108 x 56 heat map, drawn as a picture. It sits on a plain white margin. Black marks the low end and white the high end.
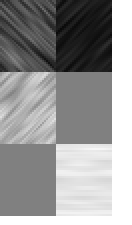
It is made of 3 by 2 panels. Panel 1,1: low, slanting down to the right. Panel 1,2: very low, slanting up to the right, faint in contrast. Panel 2,1: high, slanting up to the right. Panel 2,2: middling, flat. Panel 3,1: middling, flat. Panel 3,2: very high, streaked across, faint in contrast.
